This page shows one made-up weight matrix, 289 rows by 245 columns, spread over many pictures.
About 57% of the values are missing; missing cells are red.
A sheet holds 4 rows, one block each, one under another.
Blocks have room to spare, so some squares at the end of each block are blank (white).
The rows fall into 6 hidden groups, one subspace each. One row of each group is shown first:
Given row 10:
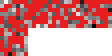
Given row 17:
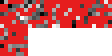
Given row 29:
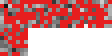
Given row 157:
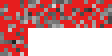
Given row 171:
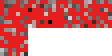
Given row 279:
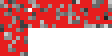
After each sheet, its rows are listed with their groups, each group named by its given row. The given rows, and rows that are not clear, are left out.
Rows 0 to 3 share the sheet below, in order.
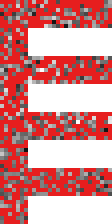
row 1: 171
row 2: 10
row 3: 279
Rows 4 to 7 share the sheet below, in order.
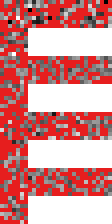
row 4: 279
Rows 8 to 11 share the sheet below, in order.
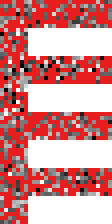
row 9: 171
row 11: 171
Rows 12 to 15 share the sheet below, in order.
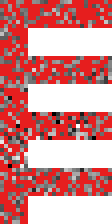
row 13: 279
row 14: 10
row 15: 10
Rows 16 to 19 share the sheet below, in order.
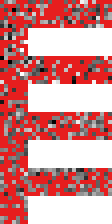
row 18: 10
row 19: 171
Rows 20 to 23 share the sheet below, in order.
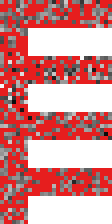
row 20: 10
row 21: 171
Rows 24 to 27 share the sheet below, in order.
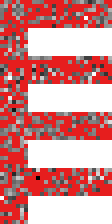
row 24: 171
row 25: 279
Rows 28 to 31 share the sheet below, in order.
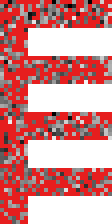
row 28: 29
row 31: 171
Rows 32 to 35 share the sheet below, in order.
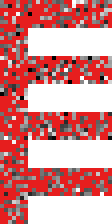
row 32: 157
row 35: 29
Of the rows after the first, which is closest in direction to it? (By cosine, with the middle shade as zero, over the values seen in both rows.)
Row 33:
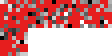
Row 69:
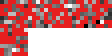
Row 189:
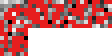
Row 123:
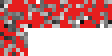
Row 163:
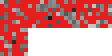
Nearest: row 163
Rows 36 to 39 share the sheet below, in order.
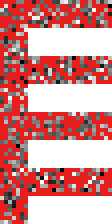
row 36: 29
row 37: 279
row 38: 157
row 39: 171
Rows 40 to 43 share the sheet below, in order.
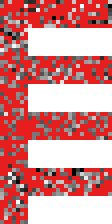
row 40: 171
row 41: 157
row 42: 10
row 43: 157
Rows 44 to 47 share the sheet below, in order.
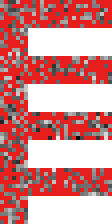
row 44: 171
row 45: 279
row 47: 10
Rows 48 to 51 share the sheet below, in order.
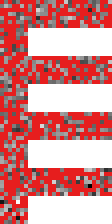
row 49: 171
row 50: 171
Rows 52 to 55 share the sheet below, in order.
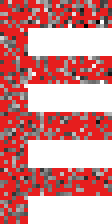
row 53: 29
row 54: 171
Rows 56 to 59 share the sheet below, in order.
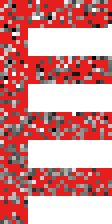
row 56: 29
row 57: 171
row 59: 279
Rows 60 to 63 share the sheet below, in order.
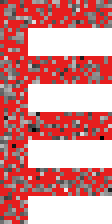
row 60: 10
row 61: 10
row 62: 29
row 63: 171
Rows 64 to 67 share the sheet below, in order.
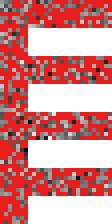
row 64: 29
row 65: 279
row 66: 10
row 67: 10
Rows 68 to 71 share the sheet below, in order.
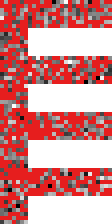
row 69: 29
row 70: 171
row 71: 279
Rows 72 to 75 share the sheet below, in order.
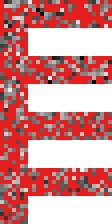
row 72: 171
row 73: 10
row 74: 171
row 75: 157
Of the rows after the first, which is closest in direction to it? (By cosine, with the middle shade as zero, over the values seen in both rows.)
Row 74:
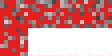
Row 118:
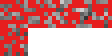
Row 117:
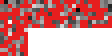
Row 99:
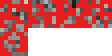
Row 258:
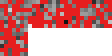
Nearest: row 118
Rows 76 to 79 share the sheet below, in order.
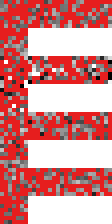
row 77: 29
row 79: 10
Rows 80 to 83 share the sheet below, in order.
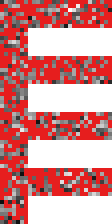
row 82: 171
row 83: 171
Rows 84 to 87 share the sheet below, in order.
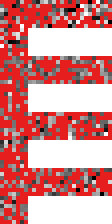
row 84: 157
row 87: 29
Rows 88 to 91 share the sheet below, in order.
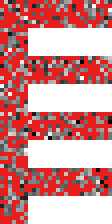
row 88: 10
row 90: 10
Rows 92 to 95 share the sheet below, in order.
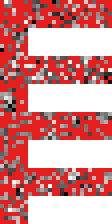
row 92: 10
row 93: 279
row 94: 10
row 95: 157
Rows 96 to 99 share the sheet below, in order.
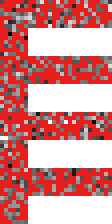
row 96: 10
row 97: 10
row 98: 171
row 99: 157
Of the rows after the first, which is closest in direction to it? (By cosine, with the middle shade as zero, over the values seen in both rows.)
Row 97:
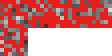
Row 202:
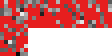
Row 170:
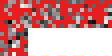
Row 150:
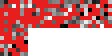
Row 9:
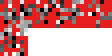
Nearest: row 202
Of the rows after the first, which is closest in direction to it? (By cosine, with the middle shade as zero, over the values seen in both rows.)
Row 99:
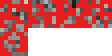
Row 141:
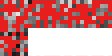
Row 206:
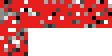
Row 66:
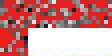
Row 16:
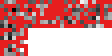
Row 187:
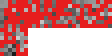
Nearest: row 187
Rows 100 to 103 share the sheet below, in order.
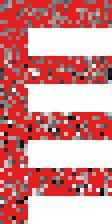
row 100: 157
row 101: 29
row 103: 29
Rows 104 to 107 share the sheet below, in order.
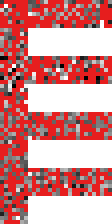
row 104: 29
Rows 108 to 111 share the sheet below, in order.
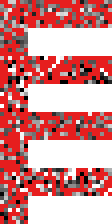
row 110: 279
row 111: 157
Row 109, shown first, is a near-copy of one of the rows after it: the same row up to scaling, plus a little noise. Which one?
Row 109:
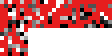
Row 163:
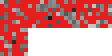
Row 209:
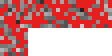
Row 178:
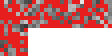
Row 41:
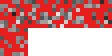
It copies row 209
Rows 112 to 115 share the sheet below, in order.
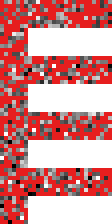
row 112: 29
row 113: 10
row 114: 171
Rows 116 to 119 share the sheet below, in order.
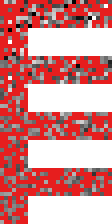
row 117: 10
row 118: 171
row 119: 10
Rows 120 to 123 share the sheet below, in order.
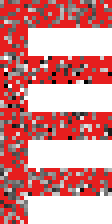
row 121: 279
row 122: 157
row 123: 29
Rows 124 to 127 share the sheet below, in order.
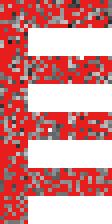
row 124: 157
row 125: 157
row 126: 157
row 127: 29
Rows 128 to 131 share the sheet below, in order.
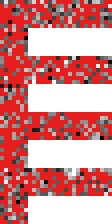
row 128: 10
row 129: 171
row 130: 29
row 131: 157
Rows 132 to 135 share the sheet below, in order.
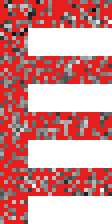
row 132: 29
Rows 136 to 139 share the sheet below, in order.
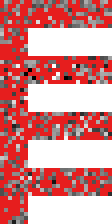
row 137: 10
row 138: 157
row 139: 279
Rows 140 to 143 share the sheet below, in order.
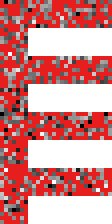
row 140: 10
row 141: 171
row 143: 279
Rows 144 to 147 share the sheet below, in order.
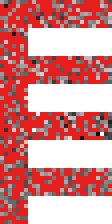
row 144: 29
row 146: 29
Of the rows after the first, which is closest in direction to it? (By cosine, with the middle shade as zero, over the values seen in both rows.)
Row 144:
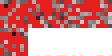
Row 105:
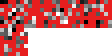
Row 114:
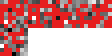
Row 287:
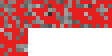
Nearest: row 287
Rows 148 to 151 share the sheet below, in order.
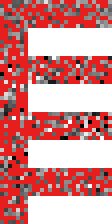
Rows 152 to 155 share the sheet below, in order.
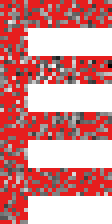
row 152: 10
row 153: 10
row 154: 10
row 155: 157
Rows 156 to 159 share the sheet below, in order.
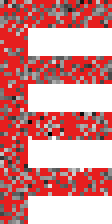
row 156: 157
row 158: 171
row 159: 157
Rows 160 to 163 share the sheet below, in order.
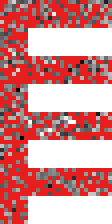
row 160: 279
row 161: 157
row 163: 157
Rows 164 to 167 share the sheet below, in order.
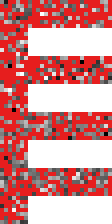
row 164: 171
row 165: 171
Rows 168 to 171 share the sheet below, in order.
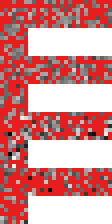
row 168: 157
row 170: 279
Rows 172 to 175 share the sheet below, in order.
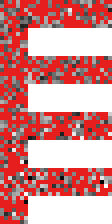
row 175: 279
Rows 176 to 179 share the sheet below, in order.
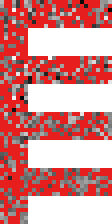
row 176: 10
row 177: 171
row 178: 157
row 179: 157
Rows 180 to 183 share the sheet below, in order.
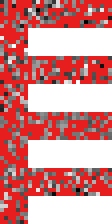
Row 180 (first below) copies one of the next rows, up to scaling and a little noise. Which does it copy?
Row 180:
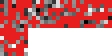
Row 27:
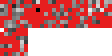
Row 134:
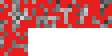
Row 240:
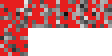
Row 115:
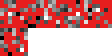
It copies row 27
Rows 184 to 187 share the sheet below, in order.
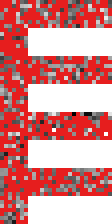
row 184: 279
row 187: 279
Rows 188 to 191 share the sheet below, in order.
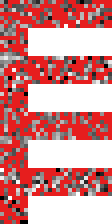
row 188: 157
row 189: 10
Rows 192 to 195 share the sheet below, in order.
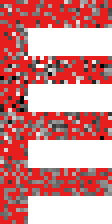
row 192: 29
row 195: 157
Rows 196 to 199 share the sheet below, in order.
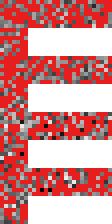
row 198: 171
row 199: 171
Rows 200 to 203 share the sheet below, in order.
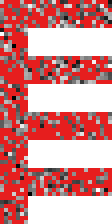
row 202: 171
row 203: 279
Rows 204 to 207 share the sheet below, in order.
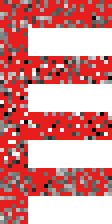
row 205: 171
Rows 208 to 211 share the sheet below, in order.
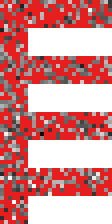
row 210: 171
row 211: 29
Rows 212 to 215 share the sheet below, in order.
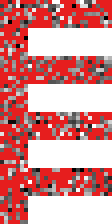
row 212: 10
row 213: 279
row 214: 171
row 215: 157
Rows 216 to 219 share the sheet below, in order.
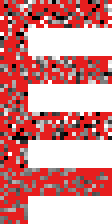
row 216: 29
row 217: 10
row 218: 157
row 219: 157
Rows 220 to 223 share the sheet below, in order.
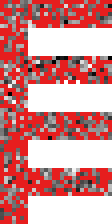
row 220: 171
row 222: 10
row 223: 157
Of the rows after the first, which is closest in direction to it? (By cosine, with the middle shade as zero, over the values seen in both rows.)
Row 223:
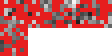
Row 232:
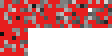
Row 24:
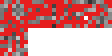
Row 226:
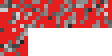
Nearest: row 232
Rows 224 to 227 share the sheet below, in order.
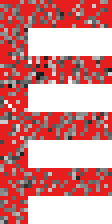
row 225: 279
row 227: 10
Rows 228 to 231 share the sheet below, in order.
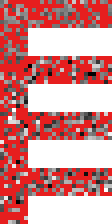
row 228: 157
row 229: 279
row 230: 171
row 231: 279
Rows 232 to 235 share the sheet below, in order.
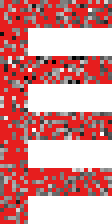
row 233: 157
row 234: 29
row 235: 157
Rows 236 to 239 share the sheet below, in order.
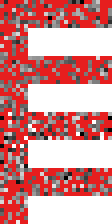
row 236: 157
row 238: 29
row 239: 171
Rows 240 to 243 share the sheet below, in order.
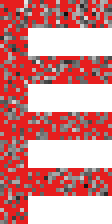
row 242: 171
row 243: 171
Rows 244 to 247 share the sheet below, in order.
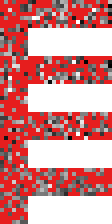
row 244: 29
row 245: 10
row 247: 157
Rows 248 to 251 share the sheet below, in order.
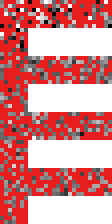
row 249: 10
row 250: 171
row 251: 157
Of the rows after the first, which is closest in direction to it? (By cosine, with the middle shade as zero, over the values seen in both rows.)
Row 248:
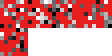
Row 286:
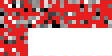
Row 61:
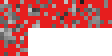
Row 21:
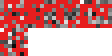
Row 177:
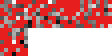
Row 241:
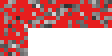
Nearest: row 286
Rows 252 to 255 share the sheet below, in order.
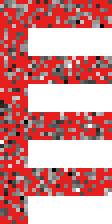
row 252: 29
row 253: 157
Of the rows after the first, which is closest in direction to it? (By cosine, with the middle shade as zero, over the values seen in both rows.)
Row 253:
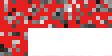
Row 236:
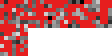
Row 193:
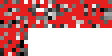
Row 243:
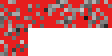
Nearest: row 243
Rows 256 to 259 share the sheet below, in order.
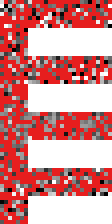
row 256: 29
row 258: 171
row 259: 279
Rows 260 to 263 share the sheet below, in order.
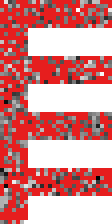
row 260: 10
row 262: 157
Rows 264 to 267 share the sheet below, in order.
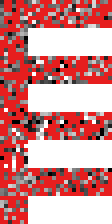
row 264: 10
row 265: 171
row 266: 171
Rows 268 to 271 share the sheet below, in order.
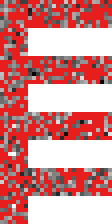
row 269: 29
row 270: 157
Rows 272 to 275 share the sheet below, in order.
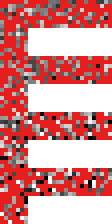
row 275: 171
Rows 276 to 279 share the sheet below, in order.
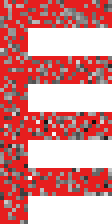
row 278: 171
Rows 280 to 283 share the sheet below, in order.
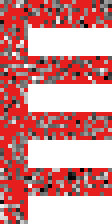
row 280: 171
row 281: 279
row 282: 10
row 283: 157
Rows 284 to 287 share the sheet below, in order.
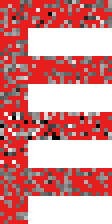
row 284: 171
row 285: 157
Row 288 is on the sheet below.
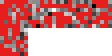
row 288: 10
